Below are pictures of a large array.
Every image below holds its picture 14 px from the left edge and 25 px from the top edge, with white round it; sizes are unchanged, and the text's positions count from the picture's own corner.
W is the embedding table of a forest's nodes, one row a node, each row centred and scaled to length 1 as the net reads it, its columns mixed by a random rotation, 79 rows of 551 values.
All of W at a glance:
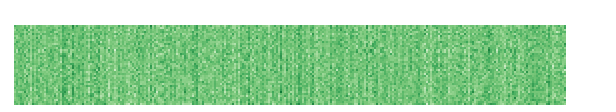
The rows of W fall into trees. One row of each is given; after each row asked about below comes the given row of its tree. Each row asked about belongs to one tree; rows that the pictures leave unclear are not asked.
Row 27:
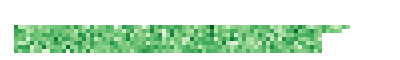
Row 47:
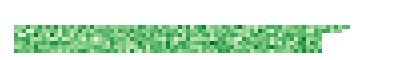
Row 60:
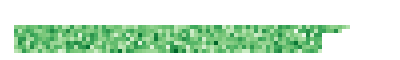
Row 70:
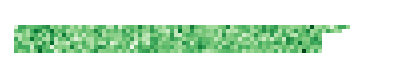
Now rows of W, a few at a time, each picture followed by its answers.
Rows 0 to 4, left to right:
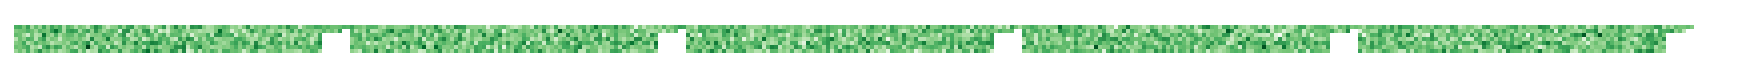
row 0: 60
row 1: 60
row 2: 60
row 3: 60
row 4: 47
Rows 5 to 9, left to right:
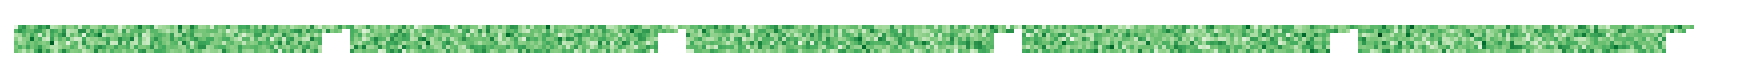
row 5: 70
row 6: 27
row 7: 60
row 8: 47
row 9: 47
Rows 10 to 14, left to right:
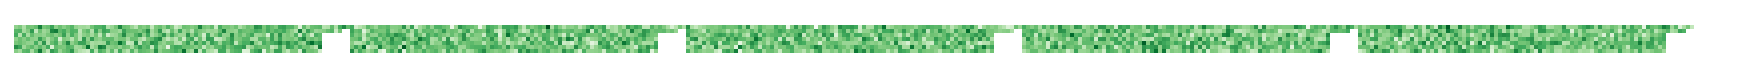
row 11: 27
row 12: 27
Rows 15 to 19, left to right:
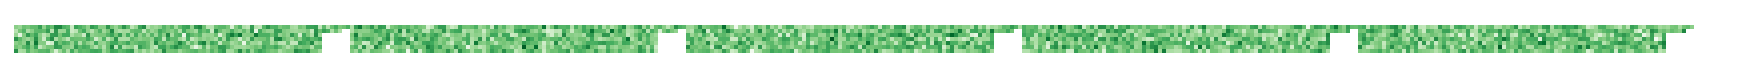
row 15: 47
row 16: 70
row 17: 60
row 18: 60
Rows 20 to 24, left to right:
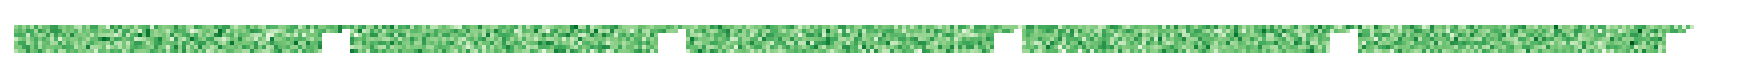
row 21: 47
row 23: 70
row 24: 27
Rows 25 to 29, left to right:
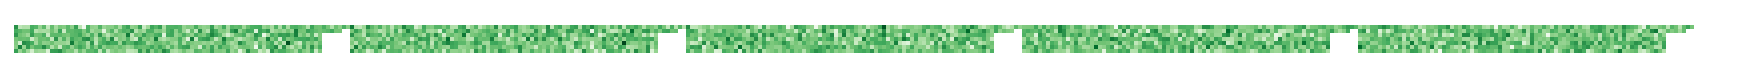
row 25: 27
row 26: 27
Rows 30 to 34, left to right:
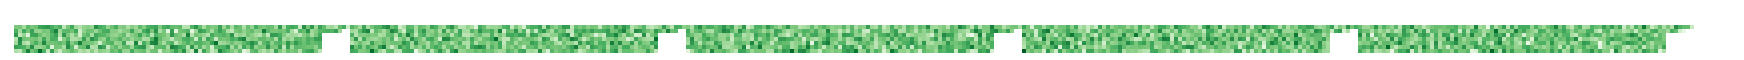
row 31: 60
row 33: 27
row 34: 27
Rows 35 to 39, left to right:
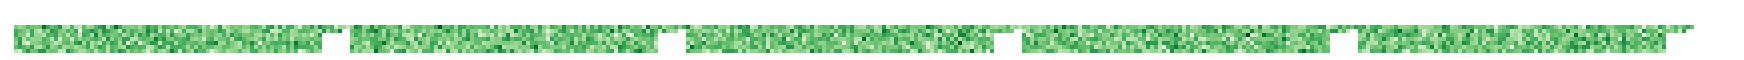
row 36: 70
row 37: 27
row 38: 47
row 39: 60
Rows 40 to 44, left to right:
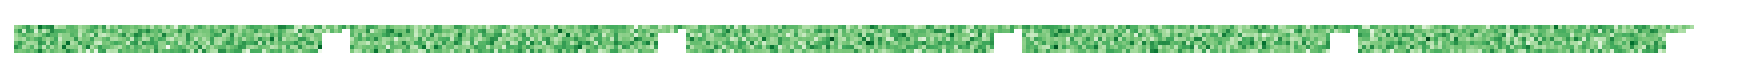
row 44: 27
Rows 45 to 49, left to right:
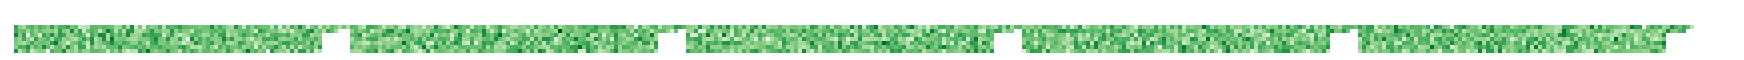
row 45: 27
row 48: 60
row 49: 60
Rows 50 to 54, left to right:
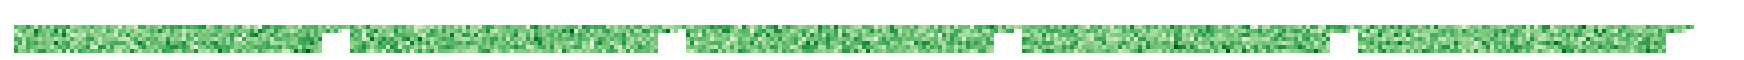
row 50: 47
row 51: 27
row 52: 60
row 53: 47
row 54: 47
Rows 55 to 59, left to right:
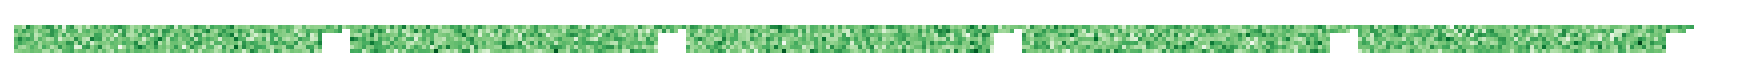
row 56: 47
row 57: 70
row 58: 47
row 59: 60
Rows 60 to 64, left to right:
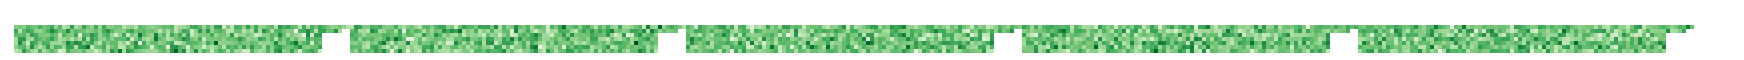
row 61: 70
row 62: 60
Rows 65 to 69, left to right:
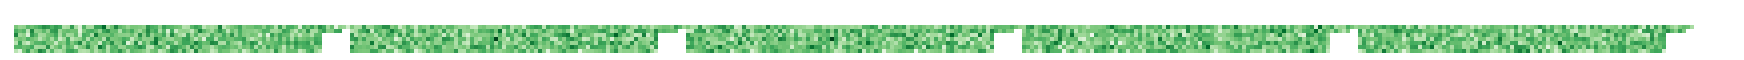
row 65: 60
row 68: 70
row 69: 60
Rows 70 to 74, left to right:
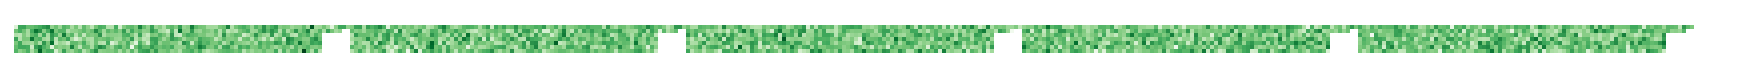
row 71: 70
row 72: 27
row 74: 60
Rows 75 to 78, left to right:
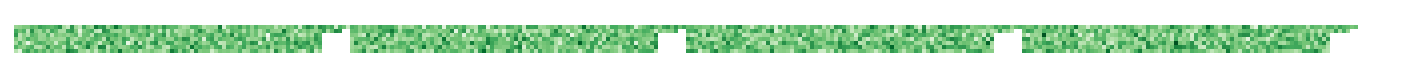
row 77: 47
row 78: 47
